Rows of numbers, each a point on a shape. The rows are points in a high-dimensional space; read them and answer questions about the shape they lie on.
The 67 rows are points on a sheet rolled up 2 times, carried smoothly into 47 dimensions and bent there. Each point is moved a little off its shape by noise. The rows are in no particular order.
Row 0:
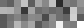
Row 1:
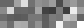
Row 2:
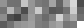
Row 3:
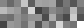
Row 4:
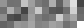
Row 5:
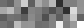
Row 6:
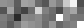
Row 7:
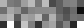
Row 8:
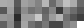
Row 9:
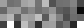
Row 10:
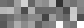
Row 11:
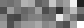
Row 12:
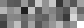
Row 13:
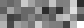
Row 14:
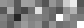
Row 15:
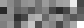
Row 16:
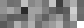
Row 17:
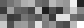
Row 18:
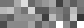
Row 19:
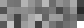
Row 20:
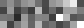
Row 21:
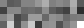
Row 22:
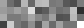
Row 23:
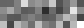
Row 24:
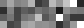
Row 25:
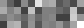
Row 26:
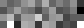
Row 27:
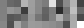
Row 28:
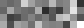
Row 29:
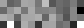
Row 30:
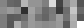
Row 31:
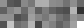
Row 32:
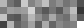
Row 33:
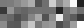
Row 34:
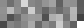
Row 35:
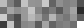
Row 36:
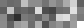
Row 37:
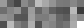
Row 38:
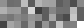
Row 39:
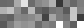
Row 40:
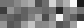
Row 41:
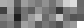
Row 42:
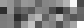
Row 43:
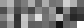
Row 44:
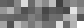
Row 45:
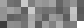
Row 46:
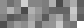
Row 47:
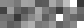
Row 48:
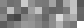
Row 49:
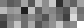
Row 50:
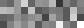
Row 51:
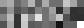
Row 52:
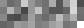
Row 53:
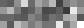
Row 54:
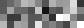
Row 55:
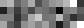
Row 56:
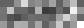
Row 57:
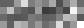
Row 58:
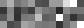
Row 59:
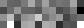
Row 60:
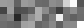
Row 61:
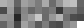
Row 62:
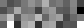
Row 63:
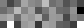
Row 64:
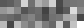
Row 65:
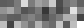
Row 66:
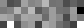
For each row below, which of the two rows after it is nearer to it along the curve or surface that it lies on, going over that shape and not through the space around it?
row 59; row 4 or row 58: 58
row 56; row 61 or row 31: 61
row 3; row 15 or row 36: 36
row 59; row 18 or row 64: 18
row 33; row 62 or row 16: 16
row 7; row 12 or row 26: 26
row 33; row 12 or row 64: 64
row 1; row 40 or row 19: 40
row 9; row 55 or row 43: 43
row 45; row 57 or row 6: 6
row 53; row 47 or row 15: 47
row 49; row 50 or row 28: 50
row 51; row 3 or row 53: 3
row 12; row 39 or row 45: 39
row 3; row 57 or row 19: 57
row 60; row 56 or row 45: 56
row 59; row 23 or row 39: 39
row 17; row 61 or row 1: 1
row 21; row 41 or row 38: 41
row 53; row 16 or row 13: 13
